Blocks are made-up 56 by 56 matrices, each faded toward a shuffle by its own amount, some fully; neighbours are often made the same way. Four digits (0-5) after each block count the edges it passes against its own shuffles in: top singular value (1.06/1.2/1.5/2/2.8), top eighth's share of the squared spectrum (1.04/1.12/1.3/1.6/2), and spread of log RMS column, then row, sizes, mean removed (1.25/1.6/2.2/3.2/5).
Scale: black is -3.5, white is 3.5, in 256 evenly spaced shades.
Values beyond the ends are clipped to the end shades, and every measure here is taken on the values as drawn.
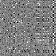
4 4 2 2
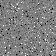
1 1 0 0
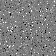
1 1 0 0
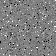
1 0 0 0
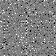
3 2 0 1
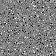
2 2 0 0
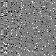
3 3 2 0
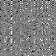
4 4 2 2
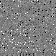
2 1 1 0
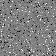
0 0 0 0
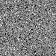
0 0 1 0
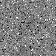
0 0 0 0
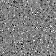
3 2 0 0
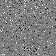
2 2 1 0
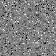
3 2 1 0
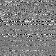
2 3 0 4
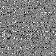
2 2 0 3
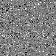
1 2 0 2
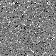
0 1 0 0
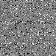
1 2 0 2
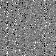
2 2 2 0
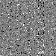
2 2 2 0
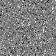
1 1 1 0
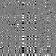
5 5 3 3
